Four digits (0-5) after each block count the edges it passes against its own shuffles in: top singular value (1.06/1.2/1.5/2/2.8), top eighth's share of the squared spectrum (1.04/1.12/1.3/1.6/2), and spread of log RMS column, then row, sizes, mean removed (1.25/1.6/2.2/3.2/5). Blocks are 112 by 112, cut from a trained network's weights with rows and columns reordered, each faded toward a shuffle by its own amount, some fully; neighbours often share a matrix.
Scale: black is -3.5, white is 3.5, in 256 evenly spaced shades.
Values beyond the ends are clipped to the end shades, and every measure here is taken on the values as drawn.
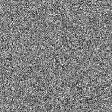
3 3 1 2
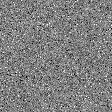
0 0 0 0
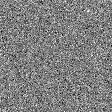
0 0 0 0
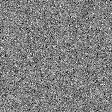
0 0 0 0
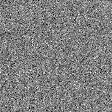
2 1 0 1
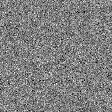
1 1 0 1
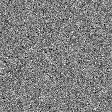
0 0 0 0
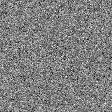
0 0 0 0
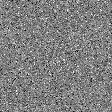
1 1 0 0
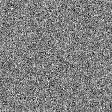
2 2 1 0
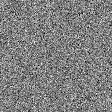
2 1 0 0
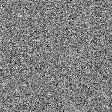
2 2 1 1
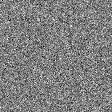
1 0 0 0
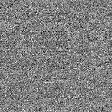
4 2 0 2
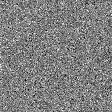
1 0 0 0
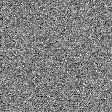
3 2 0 1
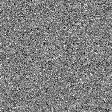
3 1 0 0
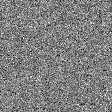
2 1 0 0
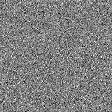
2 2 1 1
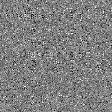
3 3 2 2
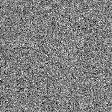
2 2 1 1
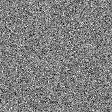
1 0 0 0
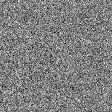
1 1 0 0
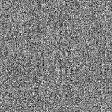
3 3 1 1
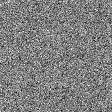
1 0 0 0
